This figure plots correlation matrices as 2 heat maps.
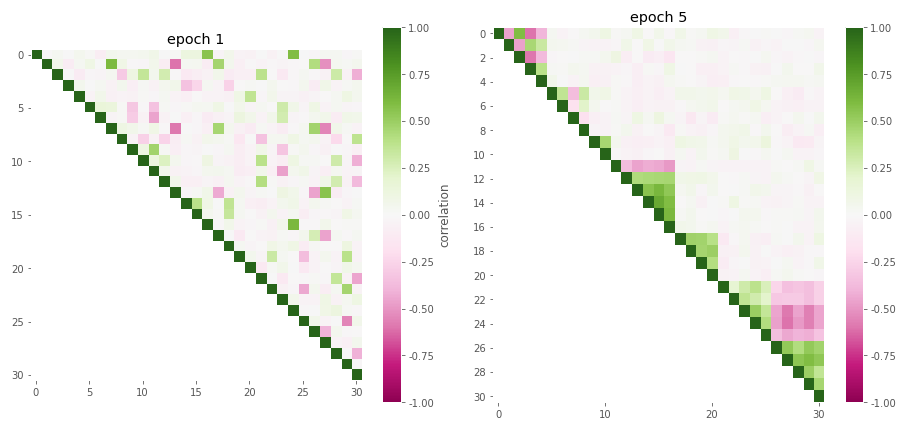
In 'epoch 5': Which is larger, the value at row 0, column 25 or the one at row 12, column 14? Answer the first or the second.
the second
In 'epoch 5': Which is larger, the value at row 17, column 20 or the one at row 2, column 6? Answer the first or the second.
the first
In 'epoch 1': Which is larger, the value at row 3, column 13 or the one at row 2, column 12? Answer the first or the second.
the second
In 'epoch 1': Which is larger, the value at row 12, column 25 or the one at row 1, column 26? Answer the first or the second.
the second
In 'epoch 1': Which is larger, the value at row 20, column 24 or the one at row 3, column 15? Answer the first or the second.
the first
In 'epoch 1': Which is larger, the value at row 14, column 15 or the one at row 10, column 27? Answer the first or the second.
the first
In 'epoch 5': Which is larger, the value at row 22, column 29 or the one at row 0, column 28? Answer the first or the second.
the second
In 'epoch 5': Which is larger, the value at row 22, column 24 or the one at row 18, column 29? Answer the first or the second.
the first
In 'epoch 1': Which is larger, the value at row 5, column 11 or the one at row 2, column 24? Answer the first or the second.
the second
